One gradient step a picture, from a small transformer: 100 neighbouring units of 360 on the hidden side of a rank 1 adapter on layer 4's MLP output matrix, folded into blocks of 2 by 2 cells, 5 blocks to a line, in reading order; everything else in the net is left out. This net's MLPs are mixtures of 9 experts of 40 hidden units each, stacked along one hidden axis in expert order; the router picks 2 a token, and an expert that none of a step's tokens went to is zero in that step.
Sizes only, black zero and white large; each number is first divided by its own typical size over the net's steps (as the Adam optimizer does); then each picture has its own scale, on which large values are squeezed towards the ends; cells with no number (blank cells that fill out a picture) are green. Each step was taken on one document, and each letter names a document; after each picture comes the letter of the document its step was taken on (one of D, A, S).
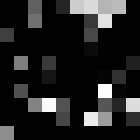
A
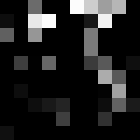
A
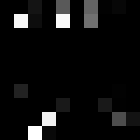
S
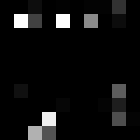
S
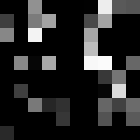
A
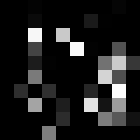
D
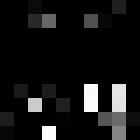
D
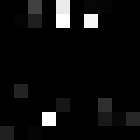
S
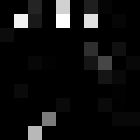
S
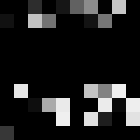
A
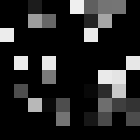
A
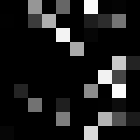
D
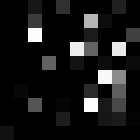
D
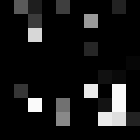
D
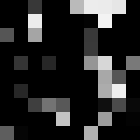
A
